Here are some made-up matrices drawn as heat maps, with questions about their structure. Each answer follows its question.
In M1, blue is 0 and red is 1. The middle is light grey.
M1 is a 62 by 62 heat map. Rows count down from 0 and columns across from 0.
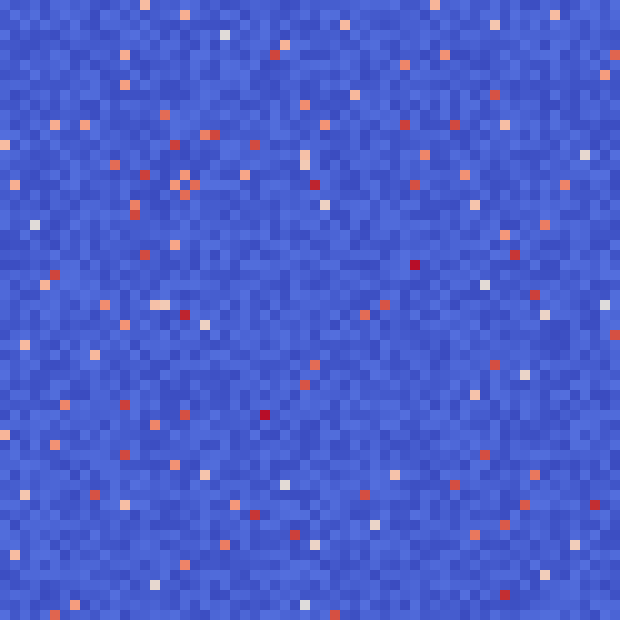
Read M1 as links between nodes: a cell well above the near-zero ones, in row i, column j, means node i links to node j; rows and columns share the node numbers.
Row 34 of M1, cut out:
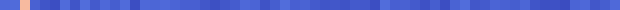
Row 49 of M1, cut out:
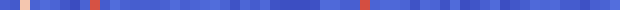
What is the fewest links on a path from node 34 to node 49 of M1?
2
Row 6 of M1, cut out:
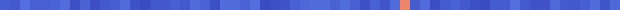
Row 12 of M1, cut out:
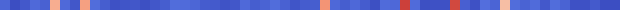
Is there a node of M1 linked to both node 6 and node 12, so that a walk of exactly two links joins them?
yes
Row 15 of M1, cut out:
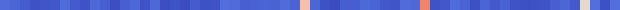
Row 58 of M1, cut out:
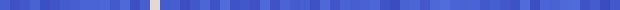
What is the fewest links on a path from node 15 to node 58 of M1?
1
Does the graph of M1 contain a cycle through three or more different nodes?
no
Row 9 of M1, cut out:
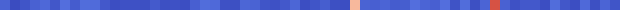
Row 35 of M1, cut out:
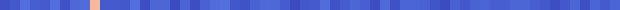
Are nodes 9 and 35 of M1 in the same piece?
yes
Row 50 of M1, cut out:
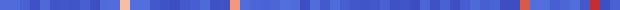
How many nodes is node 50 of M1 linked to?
4
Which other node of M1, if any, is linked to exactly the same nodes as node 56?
node 19
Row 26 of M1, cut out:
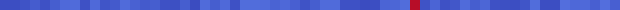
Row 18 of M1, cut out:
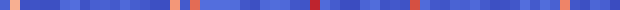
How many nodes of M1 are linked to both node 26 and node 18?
1
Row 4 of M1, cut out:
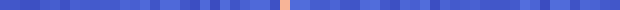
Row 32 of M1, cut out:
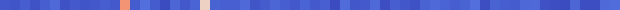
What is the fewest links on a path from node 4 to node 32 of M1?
5
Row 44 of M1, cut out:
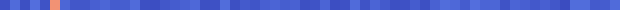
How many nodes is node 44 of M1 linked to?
1
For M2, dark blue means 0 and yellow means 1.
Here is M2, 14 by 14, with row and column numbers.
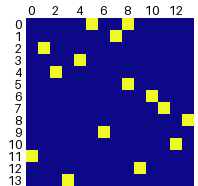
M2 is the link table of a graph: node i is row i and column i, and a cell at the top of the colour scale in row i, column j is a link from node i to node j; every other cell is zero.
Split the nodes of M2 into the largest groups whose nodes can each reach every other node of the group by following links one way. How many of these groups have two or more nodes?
2
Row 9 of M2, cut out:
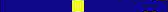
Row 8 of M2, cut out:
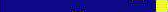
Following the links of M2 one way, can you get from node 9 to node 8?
no
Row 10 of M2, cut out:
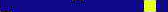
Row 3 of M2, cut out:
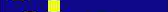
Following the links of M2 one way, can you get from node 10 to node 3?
no
